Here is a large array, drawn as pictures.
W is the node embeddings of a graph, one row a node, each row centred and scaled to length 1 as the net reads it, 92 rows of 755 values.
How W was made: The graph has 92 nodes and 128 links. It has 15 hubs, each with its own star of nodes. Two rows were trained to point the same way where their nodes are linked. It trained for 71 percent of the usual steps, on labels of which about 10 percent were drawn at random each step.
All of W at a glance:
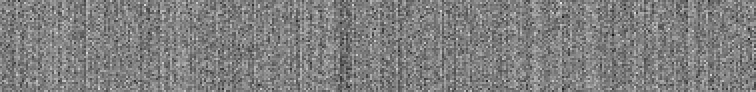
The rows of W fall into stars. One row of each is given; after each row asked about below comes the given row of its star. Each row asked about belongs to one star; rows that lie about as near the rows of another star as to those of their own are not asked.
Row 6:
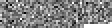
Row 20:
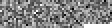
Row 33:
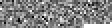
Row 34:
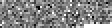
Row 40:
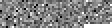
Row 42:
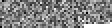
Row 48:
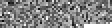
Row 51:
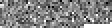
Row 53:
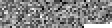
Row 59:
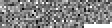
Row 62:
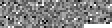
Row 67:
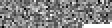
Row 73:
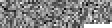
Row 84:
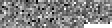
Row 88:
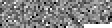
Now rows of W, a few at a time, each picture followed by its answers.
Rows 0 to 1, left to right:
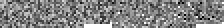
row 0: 34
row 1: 51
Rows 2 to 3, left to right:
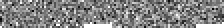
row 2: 59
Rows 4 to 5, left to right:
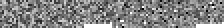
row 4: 20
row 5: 84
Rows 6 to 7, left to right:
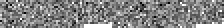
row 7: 6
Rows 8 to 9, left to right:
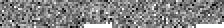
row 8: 88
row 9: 40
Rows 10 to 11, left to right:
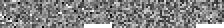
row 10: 48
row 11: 48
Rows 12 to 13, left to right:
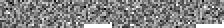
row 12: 20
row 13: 20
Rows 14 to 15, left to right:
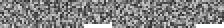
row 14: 67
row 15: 62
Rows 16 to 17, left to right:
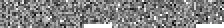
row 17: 42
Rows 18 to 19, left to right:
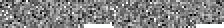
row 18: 53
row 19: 88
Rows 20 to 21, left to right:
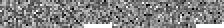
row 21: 67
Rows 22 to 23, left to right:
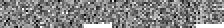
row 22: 62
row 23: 73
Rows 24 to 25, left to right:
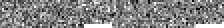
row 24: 84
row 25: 59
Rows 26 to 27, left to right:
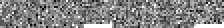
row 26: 53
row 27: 73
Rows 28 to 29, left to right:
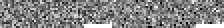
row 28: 53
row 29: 59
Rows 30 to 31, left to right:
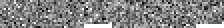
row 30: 34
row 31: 34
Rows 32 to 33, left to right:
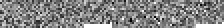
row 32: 40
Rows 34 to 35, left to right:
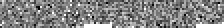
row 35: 48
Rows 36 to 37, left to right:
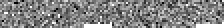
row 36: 40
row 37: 33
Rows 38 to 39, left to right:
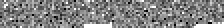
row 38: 48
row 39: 59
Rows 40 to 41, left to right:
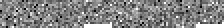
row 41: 40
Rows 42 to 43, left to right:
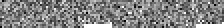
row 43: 62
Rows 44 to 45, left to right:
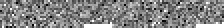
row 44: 40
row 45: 84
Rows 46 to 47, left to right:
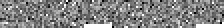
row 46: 42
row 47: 34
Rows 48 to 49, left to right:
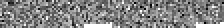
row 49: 42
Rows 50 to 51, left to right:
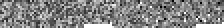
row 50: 84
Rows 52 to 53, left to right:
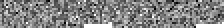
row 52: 67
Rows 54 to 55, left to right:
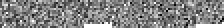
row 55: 73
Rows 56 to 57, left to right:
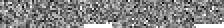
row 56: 59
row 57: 51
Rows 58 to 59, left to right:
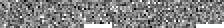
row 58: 42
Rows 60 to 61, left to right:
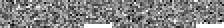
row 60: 33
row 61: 20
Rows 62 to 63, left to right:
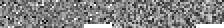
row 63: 88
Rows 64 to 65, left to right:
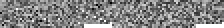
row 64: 34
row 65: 51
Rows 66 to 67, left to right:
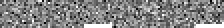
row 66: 48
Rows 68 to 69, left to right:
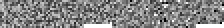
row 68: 59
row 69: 62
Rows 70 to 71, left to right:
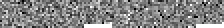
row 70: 42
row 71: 20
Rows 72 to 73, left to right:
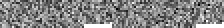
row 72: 42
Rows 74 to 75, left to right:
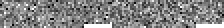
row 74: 84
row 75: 48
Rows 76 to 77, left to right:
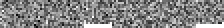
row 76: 51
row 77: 33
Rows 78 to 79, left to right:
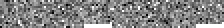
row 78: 20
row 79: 59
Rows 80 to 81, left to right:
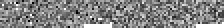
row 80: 6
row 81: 6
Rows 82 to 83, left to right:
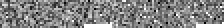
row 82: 88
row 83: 42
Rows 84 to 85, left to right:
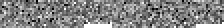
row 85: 51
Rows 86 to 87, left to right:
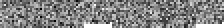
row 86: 62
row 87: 73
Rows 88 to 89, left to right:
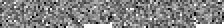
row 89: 88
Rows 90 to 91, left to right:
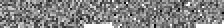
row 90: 48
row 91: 67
